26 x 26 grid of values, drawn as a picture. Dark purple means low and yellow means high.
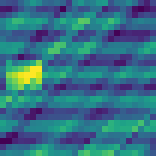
The ninth with the highest average is the middle left. Stripes running across repeat 6 times from top to bottom. In the middle left lies a patch that is higher than the rest. Overall the values sit about 40% of the way up the scale.
